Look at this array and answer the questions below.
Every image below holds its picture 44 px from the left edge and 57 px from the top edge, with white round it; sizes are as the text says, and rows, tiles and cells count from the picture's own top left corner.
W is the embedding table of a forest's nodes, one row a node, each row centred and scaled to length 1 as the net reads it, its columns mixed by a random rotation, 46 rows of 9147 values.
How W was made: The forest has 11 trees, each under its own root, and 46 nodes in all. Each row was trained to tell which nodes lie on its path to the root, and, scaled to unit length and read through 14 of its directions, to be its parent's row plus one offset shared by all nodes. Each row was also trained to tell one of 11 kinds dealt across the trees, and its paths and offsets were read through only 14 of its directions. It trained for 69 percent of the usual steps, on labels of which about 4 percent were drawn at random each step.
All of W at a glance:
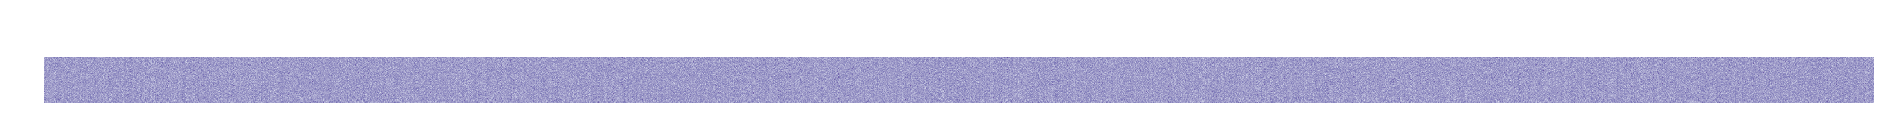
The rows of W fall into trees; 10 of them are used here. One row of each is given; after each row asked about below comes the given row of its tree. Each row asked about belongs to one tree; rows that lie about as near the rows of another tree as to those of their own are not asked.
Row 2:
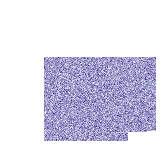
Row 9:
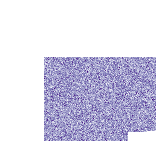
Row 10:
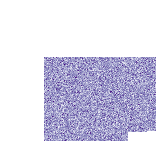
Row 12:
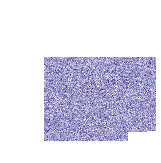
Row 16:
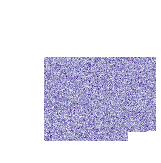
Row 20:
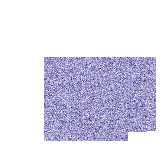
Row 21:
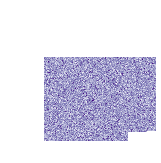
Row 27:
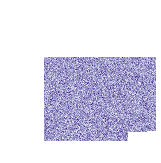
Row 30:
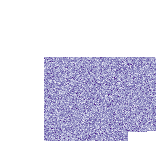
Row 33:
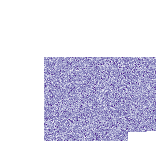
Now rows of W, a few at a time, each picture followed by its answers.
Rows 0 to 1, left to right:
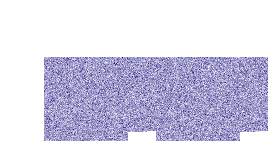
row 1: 10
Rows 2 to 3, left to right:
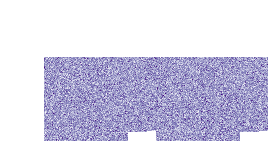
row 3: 2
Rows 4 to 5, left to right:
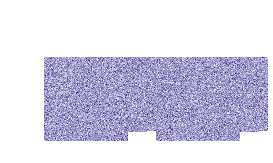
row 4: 30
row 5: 33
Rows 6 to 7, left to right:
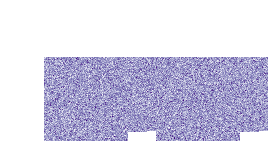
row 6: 21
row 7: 2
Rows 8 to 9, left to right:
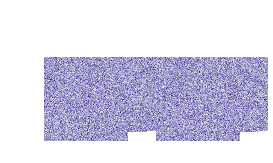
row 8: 2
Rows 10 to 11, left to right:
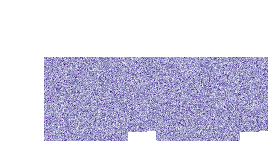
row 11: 16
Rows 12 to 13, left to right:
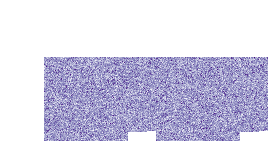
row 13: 2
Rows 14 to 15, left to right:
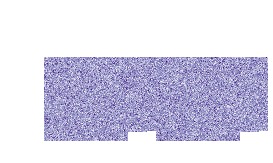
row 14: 12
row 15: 30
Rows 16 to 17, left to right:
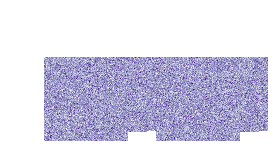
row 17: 20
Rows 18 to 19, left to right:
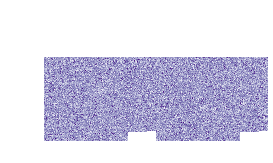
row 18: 33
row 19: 20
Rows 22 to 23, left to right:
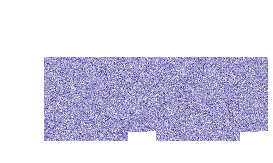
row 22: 27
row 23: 10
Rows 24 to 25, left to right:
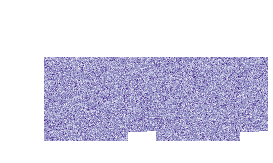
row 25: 12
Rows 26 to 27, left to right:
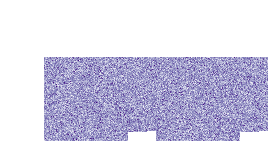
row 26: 2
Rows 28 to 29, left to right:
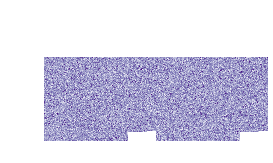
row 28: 20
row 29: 21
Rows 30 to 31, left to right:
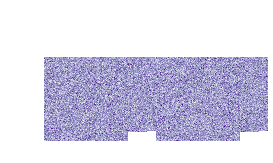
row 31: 10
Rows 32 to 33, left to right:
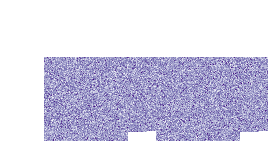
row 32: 20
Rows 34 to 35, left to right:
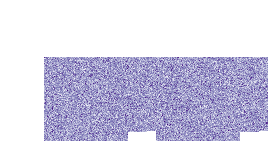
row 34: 9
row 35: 16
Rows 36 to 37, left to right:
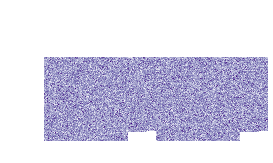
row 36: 10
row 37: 33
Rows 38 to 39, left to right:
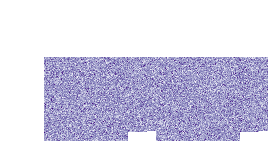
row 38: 12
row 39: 33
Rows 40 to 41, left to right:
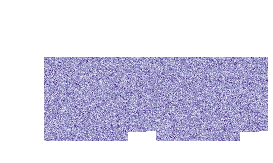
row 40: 21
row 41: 20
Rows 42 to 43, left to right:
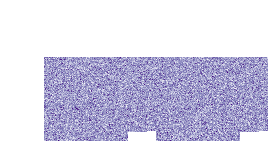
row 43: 30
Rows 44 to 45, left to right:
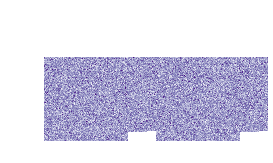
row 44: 10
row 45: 9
